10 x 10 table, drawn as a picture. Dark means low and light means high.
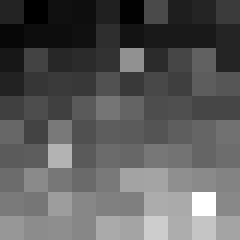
Slope: up to the bottom. Ninth with the lowest average: top left. Ninth with the highest average: bottom right. Stripes: none. Grain: fine.
